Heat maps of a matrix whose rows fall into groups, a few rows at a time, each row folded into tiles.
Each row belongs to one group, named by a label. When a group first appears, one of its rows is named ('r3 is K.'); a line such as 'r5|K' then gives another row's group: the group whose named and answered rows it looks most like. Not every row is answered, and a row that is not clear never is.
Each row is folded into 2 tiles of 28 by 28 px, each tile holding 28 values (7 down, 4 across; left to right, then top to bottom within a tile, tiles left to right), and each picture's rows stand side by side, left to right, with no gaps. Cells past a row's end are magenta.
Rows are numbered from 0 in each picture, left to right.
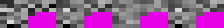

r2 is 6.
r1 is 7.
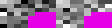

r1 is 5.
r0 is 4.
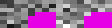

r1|5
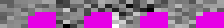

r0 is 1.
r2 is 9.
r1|7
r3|5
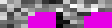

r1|6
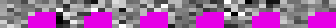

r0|5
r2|5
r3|4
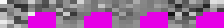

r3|1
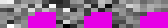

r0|5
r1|7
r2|6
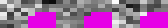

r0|4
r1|1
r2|9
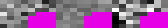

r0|4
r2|6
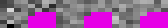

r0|7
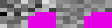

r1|5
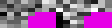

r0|1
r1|6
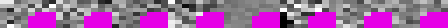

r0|5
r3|9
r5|6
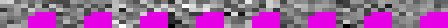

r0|5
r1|7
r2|5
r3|6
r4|1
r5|6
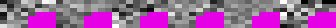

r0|1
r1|6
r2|9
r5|4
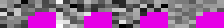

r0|4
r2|7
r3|5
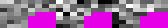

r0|5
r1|4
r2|6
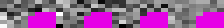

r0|9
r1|4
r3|9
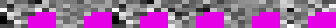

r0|6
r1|5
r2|6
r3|9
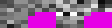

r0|7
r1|4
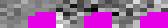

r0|1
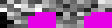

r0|6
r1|1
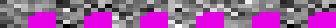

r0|6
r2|9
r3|5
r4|1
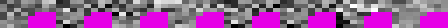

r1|7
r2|1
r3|5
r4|7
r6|6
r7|1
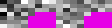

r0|1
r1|5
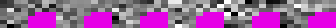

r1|9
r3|5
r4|4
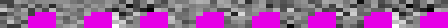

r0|7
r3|9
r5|7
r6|4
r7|9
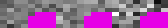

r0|7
